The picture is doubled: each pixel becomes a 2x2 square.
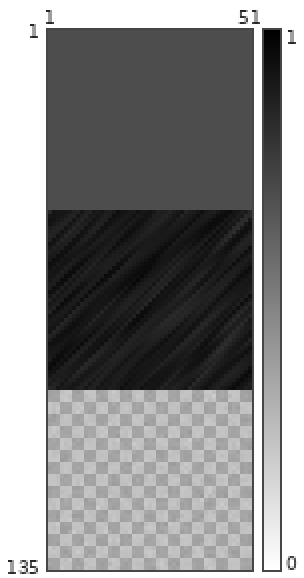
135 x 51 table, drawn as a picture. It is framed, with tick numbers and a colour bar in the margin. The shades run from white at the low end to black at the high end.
It is made of 3 by 1 panels. Panel 1,1: high, flat. Panel 2,1: very high, slanting up to the right, faint in contrast. Panel 3,1: low, checkered.
